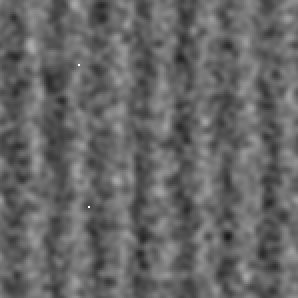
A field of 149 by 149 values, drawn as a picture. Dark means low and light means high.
Histogram: bell-shaped. Lone odd cells: 2, each higher than its neighbours. Slope: none. Stripes: upright, repeating 7 times. Seam: none.
